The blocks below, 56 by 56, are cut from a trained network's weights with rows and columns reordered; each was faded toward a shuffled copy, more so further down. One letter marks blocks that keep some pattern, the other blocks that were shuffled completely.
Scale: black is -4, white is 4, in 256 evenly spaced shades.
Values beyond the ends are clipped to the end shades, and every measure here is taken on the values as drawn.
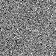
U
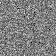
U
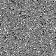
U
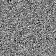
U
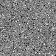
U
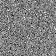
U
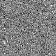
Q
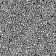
U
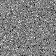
U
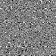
Q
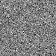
U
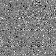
Q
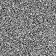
U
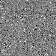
U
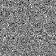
Q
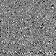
Q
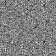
Q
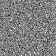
U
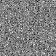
Q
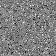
U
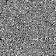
Q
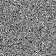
U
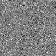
Q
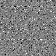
Q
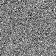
U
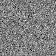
U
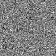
Q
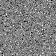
U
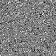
Q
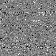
Q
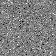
U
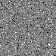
U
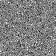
U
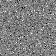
U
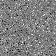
U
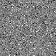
Q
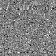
Q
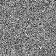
Q
